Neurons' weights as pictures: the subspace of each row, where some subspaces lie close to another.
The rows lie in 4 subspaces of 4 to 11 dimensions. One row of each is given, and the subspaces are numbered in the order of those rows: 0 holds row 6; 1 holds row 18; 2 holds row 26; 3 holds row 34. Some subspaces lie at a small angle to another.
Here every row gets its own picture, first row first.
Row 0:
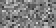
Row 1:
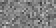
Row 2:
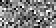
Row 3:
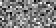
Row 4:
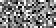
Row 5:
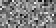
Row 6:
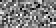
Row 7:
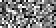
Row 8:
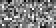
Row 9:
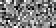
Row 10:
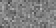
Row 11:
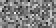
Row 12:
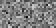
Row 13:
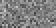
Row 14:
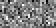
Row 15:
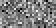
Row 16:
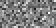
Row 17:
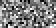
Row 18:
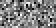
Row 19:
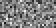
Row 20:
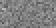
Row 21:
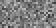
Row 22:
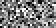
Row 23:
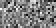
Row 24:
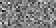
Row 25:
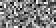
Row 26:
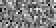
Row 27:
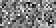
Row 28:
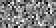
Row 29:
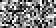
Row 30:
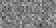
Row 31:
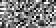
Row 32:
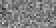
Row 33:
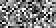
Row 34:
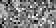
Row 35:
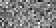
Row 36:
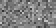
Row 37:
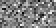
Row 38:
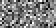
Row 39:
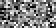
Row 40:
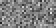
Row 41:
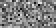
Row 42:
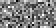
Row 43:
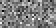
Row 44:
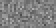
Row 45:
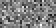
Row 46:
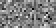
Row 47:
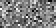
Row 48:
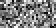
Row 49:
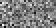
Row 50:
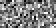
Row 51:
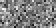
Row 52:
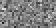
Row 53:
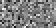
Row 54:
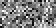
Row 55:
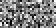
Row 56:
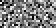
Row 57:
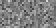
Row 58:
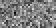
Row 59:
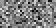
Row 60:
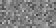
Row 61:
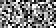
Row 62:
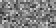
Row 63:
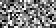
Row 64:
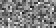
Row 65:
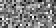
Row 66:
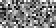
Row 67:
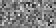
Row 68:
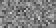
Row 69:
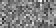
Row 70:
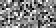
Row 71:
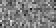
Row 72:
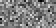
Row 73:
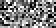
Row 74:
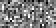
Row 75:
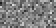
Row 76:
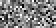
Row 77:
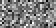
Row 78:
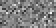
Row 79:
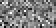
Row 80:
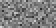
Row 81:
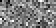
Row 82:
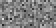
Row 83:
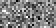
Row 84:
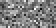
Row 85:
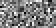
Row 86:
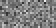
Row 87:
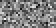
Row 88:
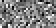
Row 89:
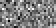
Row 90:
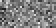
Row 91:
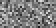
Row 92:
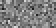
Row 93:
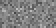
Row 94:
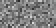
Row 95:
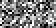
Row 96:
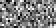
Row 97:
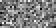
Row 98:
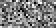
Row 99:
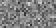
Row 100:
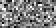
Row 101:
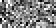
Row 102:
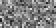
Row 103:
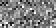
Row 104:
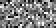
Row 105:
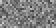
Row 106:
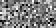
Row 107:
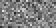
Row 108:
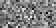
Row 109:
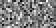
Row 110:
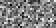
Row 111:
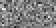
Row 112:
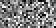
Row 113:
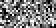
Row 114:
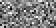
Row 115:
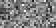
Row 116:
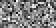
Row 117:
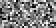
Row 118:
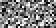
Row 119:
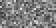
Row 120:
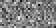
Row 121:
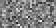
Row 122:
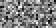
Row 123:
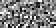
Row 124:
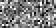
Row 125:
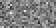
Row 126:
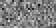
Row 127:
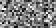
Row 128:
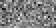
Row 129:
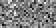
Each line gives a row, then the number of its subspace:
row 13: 2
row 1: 2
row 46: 0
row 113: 1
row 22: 2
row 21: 3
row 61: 1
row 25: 3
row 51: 0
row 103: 2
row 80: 0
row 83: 0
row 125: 2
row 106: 1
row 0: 3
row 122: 3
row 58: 3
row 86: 3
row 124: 2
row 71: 2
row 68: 2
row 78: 3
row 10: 2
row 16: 3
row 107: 0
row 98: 0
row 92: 1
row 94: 1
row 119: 3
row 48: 0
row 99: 2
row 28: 3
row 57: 1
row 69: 0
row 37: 3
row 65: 2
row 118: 3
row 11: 3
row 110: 3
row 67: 1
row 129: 3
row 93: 3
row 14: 2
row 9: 1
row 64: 3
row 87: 0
